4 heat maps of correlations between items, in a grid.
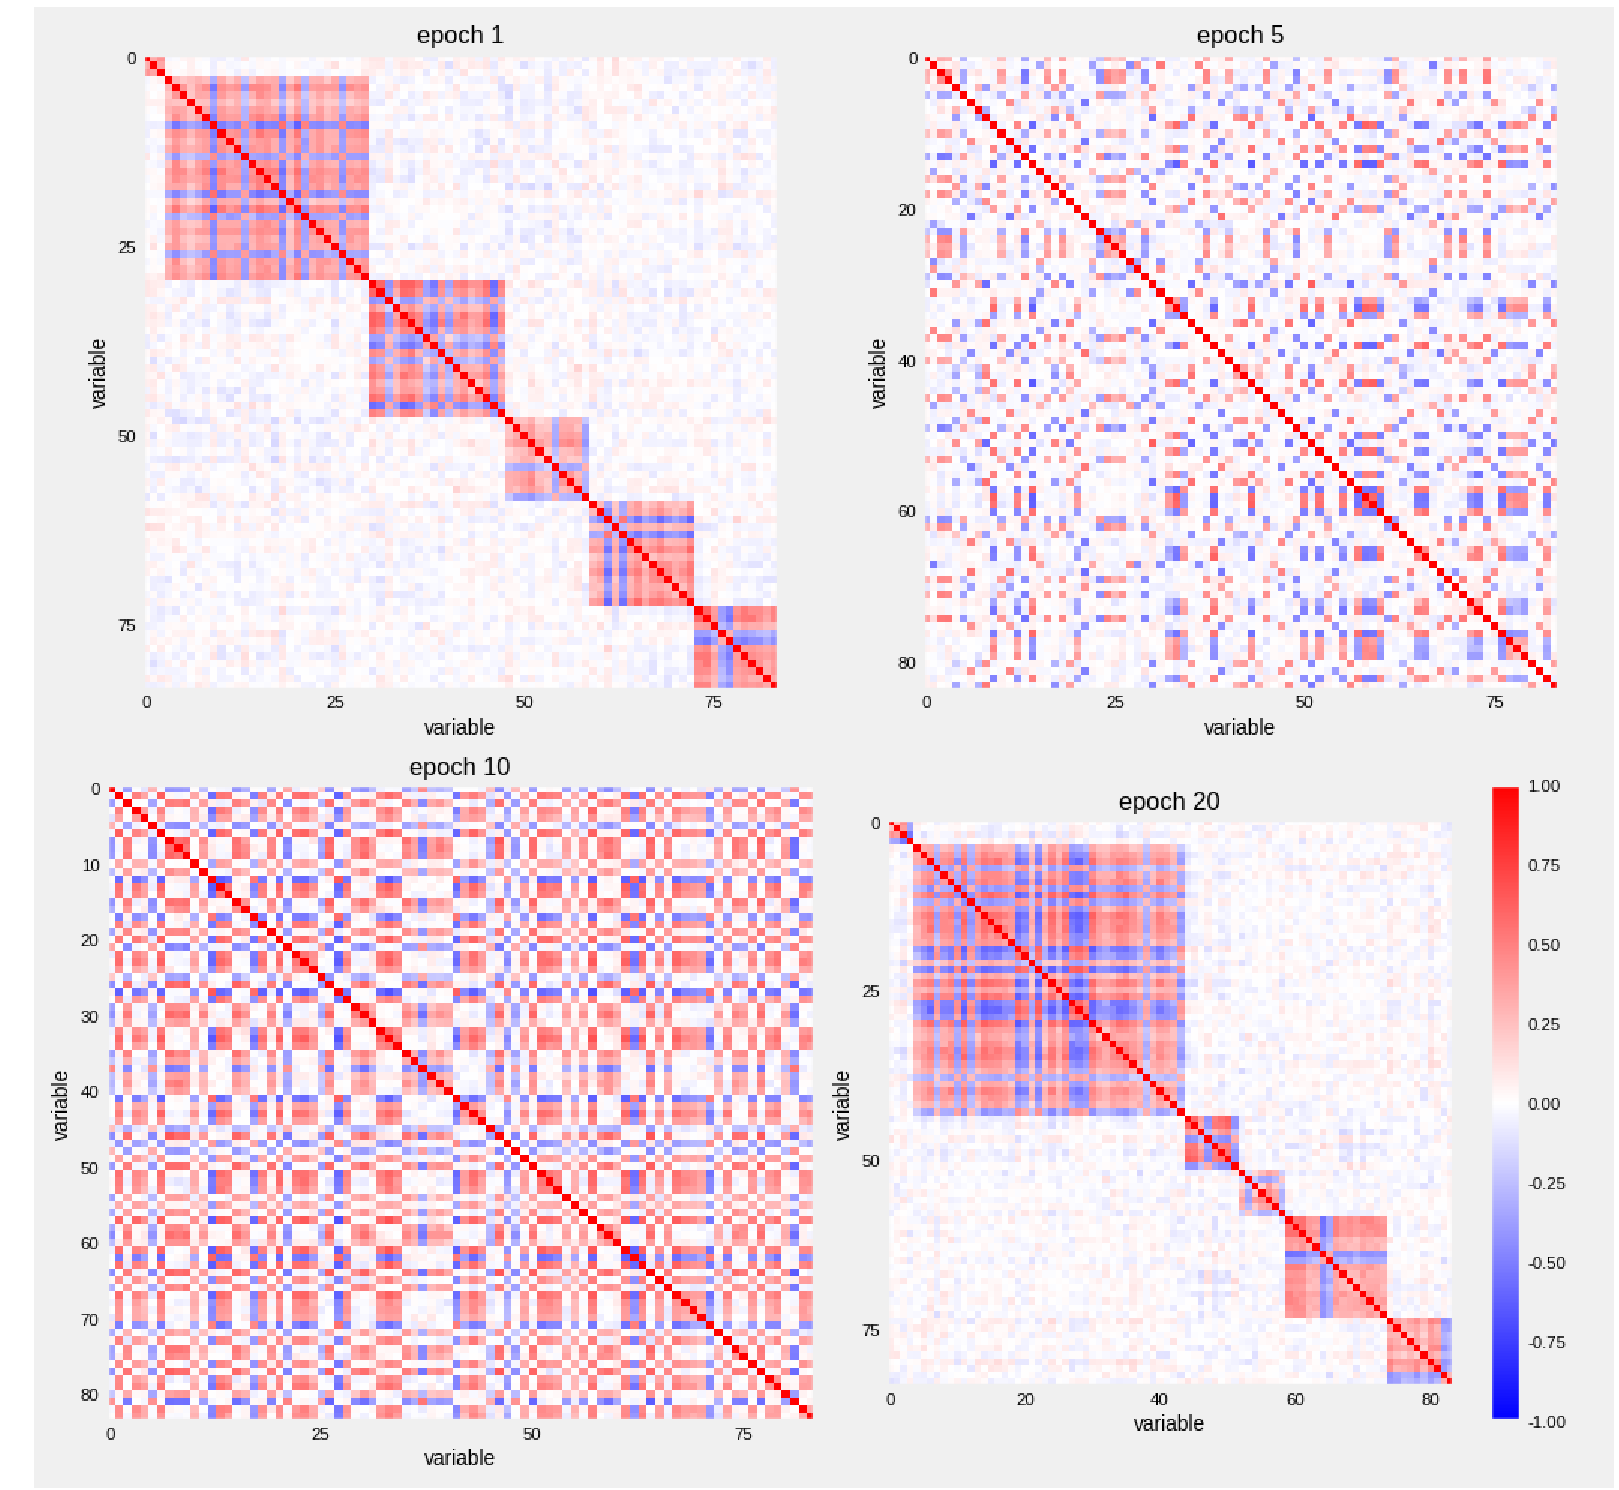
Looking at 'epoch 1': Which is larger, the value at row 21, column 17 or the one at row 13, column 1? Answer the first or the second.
the second
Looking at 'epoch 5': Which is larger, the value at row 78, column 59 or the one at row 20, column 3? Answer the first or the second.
the first
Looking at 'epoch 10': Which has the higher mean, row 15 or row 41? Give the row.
15
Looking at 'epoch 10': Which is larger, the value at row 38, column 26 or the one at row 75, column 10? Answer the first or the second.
the first
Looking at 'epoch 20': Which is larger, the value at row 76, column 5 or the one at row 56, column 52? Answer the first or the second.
the second
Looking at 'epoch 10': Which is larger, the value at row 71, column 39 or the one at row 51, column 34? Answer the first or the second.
the second
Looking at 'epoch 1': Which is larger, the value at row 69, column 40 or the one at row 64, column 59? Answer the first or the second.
the second
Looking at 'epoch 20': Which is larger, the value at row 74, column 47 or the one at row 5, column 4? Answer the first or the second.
the second
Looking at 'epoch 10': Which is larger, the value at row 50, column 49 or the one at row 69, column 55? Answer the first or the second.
the second
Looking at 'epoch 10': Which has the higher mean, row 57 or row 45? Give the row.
57
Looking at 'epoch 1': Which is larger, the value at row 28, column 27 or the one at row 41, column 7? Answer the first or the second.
the first
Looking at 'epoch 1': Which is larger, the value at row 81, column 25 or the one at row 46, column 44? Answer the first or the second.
the first
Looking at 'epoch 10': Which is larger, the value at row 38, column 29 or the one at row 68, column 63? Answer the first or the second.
the second
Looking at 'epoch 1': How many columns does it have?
84
